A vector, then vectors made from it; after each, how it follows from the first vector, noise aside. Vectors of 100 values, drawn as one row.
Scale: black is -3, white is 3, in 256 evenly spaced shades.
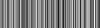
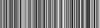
negated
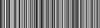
reversed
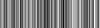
sign-scrambled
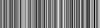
negated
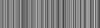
shrunk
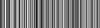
reversed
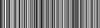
reversed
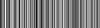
reversed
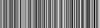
negated
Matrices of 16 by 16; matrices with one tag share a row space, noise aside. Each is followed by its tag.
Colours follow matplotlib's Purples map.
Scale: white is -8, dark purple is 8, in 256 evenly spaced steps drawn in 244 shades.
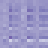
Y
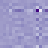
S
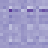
Y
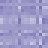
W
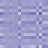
W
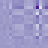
S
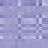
W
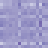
W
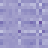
W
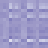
Y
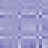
W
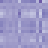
W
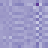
S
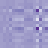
S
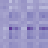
Y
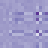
S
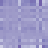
W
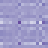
W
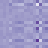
S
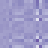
S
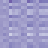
Y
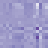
S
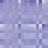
W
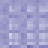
Y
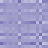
W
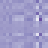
S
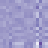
S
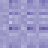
Y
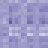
Y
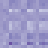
Y
